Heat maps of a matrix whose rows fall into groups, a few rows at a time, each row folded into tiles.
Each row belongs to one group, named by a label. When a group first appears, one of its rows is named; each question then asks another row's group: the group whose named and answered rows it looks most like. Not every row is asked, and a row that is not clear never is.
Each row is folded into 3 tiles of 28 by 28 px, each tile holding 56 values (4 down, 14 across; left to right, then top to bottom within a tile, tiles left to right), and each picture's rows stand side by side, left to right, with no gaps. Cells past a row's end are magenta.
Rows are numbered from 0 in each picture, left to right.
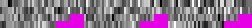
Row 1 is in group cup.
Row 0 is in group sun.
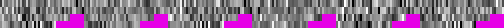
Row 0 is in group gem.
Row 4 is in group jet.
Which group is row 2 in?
gem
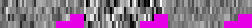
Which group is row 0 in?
jet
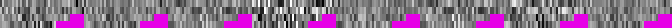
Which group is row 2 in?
sun
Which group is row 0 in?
gem
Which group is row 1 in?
gem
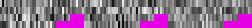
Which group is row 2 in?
sun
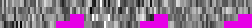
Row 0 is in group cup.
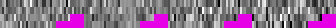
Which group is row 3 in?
cup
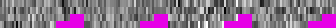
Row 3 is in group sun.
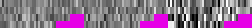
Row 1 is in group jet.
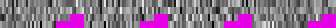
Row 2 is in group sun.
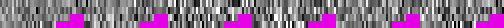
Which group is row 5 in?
gem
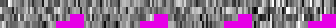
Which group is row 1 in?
jet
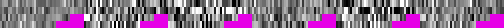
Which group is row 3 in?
gem
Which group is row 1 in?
gem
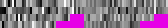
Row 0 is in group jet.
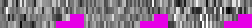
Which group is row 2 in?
sun
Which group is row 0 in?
jet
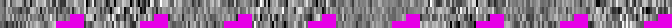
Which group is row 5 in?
cup
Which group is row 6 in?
gem
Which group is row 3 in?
jet
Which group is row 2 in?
cup
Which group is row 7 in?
sun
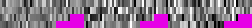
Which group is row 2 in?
cup
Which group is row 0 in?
cup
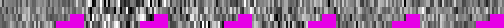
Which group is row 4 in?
cup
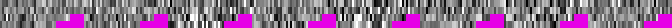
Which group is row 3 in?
gem
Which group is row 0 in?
jet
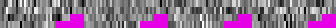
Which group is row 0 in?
jet
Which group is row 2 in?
sun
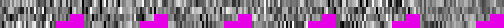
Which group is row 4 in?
cup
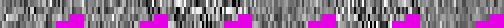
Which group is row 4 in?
gem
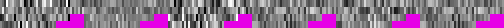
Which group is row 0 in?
cup
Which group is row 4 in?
sun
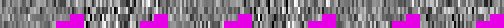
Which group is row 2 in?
gem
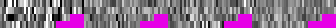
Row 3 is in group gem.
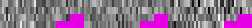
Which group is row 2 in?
cup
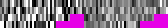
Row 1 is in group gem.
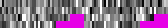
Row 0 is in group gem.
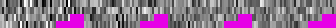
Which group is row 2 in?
cup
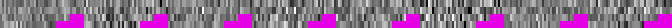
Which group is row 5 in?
sun
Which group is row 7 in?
cup
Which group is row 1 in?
gem
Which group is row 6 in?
sun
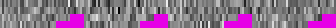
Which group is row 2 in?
gem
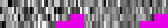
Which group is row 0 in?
sun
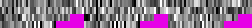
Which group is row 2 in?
sun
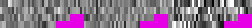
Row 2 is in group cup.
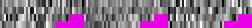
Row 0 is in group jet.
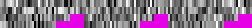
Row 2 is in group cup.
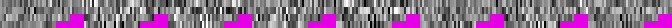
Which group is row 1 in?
cup
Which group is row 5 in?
gem
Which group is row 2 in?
sun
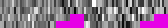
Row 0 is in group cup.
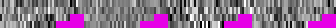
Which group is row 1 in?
gem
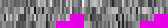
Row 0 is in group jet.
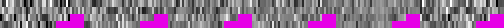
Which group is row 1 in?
sun
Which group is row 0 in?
cup
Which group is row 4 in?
jet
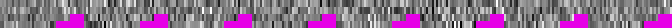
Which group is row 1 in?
cup
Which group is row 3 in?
cup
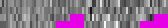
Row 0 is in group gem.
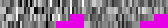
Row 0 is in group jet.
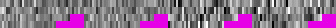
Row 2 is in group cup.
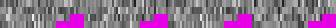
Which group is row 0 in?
sun
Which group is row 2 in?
sun
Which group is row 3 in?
cup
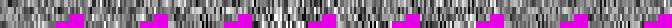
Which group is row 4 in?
gem
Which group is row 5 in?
cup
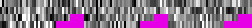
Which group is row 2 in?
sun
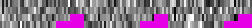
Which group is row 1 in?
cup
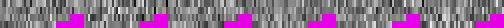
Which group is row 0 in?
cup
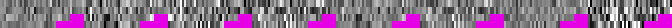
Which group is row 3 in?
sun
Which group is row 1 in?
jet
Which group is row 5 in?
sun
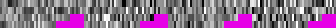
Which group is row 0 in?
sun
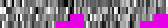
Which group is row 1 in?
jet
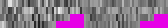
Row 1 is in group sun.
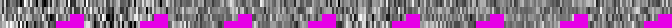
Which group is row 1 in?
gem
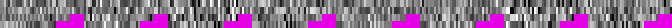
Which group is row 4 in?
sun
